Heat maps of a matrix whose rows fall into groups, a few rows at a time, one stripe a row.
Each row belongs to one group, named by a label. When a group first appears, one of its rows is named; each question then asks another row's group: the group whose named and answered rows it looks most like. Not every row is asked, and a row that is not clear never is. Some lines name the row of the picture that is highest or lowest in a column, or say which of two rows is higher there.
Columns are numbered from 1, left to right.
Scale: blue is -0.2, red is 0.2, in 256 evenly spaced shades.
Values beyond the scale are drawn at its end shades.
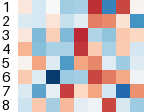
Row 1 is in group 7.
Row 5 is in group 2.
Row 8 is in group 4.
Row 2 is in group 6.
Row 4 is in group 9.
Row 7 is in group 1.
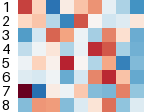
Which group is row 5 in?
4
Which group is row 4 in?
6
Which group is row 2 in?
2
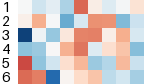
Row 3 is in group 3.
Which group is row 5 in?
9
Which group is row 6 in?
2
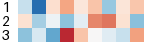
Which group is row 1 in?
1
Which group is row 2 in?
6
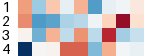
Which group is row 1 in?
9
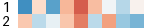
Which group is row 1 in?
3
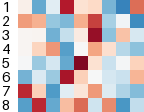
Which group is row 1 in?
1
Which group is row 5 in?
9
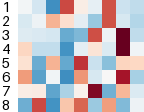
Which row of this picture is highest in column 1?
6
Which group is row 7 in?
7
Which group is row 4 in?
7
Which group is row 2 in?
4
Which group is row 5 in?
9
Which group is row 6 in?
9
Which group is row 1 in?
4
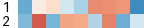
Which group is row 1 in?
6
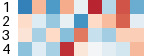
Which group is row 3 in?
9
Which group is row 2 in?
7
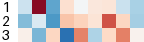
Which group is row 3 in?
9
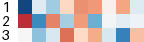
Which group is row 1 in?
3
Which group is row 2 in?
9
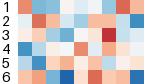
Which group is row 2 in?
6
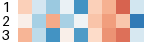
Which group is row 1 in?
7
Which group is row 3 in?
7
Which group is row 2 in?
6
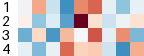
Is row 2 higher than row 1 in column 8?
Yes
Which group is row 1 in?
2
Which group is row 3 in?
3
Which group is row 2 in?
9
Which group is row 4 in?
1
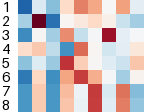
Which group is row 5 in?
1
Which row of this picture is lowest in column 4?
4
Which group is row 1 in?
3
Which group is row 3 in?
4
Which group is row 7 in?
3
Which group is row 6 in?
3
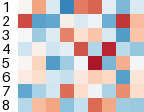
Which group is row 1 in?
2
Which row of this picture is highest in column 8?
2
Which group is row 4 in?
4
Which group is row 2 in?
7
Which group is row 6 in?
2
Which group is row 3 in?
1
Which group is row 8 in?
6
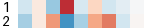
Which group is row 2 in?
6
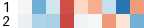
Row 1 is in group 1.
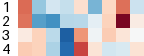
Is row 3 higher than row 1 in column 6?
Yes
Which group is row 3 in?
2
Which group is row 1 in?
9
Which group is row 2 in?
7
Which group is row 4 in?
2
